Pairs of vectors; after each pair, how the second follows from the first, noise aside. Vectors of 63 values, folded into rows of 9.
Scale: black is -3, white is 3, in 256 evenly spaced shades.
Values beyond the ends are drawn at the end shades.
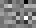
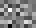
reversed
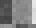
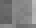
shrunk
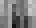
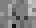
partly zeroed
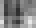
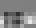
partly zeroed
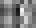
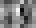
negated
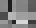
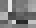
negated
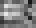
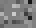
partly zeroed
